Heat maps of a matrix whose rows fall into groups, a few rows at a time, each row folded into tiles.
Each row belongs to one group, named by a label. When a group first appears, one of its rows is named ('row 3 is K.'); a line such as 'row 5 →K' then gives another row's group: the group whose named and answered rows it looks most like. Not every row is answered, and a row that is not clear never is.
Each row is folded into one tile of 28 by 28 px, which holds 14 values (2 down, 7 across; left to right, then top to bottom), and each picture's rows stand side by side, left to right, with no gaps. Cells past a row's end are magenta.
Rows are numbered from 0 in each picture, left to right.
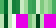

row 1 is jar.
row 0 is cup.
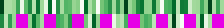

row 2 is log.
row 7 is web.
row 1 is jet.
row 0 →jar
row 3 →jar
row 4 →web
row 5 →cup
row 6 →cup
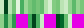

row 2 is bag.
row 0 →web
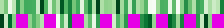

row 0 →jar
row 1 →cup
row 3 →web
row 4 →web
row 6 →bag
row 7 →jar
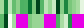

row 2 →log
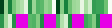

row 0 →log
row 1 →log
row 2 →log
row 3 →log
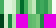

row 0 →jar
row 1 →log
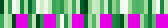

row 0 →log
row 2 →jar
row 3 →jar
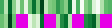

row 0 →jet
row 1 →web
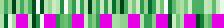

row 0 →web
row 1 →cup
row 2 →bag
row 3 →web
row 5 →jet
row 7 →bag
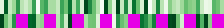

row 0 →bag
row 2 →web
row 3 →jet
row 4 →web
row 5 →bag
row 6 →bag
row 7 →jar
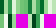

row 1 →cup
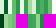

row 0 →bag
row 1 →log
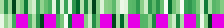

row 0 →web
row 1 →log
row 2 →log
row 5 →log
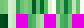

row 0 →bag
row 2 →jet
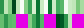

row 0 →cup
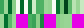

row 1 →log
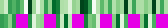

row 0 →log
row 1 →jar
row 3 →jar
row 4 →web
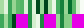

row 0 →log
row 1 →log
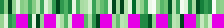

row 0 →jet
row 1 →jar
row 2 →jet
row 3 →log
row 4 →jet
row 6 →log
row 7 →jet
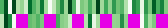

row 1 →cup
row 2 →cup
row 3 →web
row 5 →web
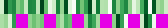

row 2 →jet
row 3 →cup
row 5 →cup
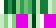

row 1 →cup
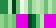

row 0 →cup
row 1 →bag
